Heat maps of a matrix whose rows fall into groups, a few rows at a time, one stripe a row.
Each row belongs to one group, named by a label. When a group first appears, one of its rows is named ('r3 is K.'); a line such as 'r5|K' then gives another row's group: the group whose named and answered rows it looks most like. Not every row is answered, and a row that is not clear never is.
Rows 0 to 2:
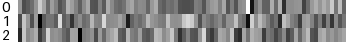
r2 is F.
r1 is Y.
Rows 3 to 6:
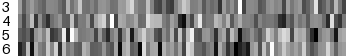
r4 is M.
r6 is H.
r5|H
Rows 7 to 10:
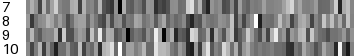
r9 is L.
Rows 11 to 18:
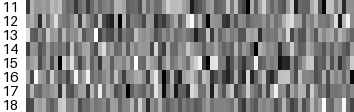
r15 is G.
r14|Y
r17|L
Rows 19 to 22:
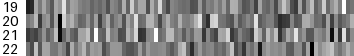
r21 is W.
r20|G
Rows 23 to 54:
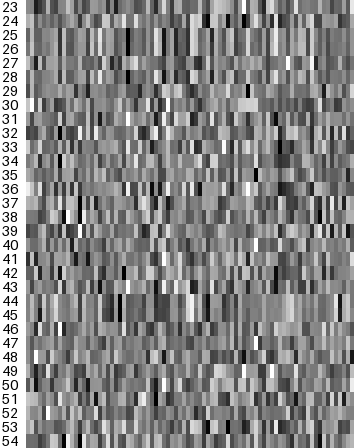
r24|G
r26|L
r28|L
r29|F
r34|G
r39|W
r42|G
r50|F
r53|G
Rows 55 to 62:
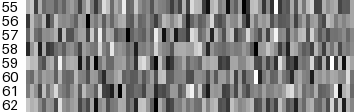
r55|G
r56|F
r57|L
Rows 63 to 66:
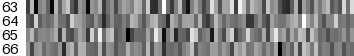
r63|F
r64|H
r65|L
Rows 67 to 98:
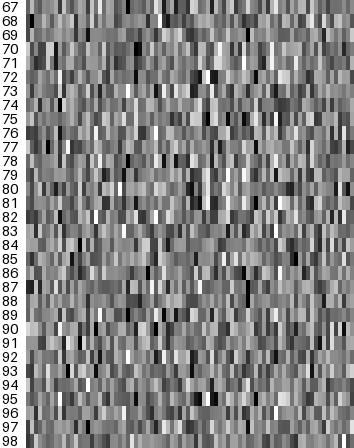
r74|G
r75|G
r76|W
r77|Y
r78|L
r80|M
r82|W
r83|G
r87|H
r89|L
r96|G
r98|H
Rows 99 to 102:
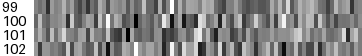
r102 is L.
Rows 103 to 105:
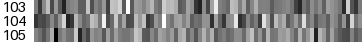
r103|M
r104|W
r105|Y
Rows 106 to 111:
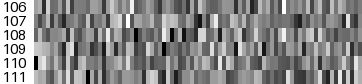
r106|G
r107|M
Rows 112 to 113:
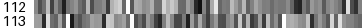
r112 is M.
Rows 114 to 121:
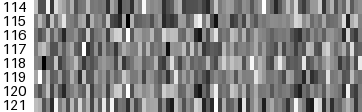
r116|M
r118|F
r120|M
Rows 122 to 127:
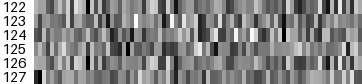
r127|H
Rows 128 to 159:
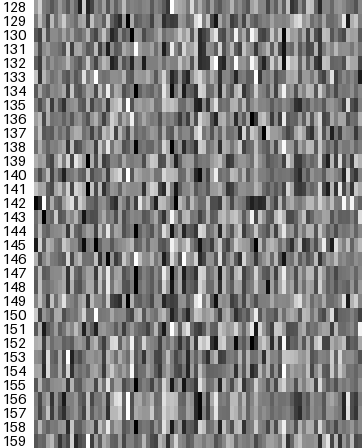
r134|L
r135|M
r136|G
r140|M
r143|F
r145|F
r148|L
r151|F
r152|G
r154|G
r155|L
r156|M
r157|M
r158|L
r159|W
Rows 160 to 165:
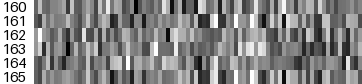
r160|L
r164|M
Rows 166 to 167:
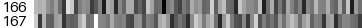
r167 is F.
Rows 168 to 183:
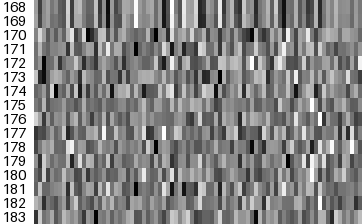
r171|L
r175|H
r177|W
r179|H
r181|L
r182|Y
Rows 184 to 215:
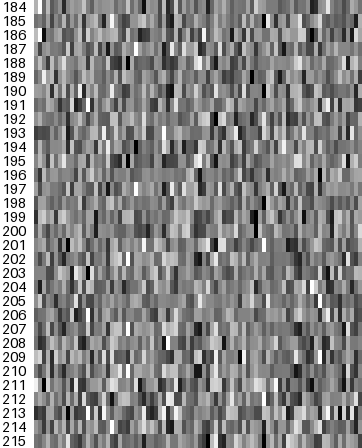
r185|Y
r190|Y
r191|W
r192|G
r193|W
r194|L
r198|Y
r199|F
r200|F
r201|G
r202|M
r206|W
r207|M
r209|Y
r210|M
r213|W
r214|Y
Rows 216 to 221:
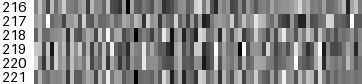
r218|L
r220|Y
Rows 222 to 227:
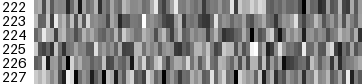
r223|Y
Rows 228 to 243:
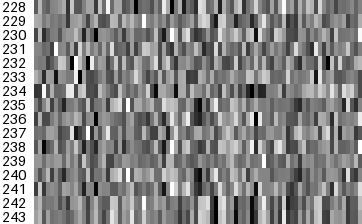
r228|L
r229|G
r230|F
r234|H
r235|M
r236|F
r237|W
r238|F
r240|M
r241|F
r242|G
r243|G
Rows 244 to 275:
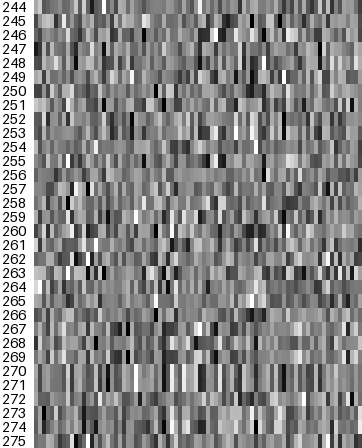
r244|Y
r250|H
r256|Y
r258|G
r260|H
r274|F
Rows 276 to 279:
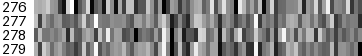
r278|L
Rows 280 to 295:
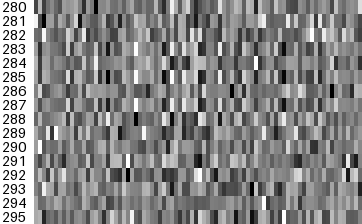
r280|F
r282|H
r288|L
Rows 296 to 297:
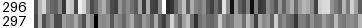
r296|H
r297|F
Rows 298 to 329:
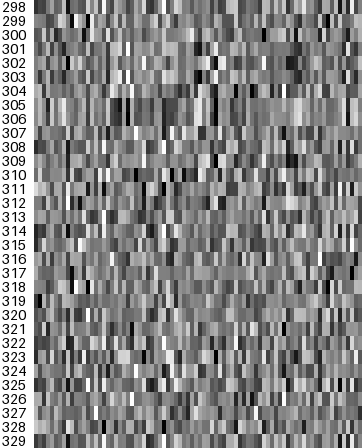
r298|W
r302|G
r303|M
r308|W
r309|G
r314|W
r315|H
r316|Y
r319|H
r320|W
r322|W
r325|W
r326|G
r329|W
